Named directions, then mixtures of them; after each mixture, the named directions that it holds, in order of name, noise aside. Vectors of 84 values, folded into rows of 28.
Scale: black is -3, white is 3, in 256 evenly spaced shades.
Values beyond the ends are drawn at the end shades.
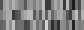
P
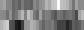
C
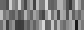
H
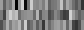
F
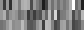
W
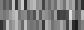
F, W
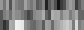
C, H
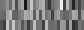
F, P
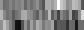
C, H, W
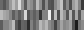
H, P, W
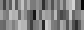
F, W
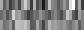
H, P, W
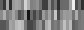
C, W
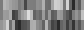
C, P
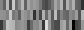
F, P, W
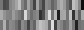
H, W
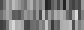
C, P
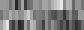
C, F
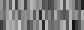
F, P, W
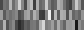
H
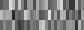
H, P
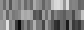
C, P, W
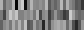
F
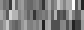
C, F, W
